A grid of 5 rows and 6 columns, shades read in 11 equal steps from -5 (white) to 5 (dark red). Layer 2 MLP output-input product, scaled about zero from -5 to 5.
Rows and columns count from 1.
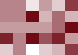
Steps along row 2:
same up down up down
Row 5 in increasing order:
-5 -3 -3 -2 0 3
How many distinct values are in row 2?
4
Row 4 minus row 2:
4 0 0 4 3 1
